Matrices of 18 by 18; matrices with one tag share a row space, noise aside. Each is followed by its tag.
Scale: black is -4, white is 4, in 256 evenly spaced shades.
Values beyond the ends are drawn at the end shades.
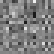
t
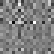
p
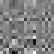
t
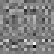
t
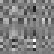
t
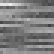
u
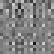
p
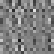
p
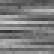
u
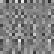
p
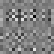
p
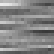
u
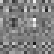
t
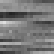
u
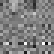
t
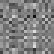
t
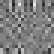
p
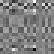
t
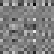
t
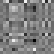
t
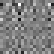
p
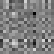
t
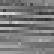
u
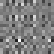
p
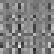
p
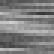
u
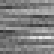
u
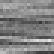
u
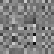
t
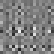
p
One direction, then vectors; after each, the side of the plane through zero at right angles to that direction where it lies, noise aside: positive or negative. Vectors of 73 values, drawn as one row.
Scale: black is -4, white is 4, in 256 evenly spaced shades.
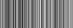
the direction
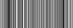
positive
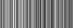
negative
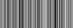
positive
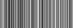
positive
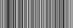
positive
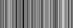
positive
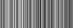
negative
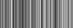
positive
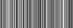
negative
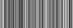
positive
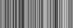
positive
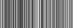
positive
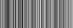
positive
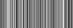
negative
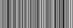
positive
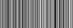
positive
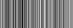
positive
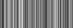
negative
